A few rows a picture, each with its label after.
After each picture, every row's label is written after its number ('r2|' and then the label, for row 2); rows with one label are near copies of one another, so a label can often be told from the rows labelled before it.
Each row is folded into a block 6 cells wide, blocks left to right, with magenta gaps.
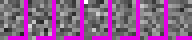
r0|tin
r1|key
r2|tin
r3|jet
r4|tin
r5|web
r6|web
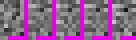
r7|tin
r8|web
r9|web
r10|web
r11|web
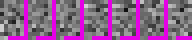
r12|key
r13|tin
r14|tin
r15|web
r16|web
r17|jet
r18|web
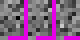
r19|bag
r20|bag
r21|tin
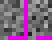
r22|tin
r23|bag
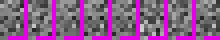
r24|bag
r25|tin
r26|bag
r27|bag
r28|bag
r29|key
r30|tin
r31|bag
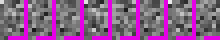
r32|jet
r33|tin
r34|tin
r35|jet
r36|web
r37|tin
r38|jet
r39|bag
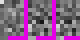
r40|jet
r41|key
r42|key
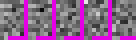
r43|web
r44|web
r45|tin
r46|jet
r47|key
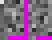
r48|jet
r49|tin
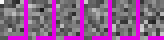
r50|jet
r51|web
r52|tin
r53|jet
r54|key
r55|key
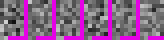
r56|key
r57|jet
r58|key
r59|tin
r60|tin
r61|web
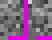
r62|bag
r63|jet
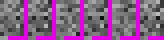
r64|bag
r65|bag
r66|web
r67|bag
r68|web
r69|bag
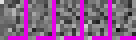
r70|jet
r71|tin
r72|key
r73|key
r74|tin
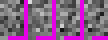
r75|bag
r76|jet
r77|tin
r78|tin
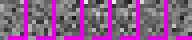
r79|web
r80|key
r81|bag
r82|jet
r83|jet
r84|jet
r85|tin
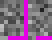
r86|key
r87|web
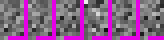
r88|tin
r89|tin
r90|bag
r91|jet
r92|tin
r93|bag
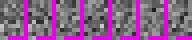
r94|key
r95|key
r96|tin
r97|bag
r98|tin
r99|web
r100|tin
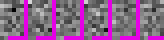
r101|web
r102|jet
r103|key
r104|jet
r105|web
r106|web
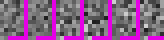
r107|tin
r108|bag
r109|key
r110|key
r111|jet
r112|tin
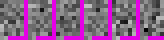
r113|key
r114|web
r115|bag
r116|web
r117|key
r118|tin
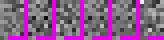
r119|web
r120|bag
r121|key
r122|bag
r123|bag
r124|jet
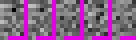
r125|web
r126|web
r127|bag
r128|tin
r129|bag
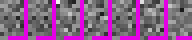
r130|bag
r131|bag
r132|jet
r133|tin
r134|bag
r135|jet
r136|web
